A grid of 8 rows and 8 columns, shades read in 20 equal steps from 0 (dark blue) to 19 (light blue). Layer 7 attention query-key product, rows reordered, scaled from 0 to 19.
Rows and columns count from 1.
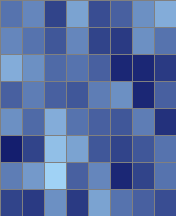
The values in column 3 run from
4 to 19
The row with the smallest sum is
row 3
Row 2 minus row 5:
-1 1 -9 2 -3 -3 2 7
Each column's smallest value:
0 3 4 3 4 1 1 2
